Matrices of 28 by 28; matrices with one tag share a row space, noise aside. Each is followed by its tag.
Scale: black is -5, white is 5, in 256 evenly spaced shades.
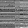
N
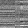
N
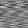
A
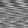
A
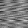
A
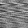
A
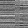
N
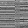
N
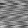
A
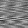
A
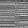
N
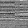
N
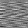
A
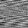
A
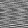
A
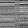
N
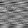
A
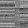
N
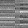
N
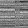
N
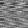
A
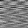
A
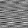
A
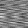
A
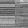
N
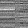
N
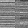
N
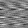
A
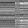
N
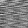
A
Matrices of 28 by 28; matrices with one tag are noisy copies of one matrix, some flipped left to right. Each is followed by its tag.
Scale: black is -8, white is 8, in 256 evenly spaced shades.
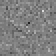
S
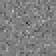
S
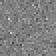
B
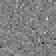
B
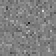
S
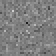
S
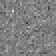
S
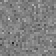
B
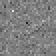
S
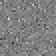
B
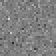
B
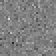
B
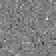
B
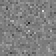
S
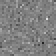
B
